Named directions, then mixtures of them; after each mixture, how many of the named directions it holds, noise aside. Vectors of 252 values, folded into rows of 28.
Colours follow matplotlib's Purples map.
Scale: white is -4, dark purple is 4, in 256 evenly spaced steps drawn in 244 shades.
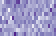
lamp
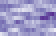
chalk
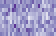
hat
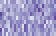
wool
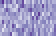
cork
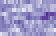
two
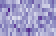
three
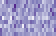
three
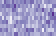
three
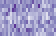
one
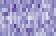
one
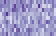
two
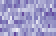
two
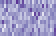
two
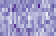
one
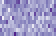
one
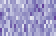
one
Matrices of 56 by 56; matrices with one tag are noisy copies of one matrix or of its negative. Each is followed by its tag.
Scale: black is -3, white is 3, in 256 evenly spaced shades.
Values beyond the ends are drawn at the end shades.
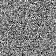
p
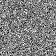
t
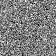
p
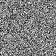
t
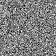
t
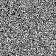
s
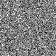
s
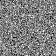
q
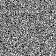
q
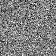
p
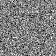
q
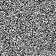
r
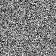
p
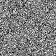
t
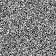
t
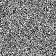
t
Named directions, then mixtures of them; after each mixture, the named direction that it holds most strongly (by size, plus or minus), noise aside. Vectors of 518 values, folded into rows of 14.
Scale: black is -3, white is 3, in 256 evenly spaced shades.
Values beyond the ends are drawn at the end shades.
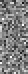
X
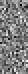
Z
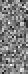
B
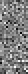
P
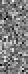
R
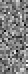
Z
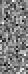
R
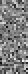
P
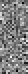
P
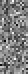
R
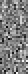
Z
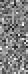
X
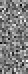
Z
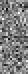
Z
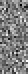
Z
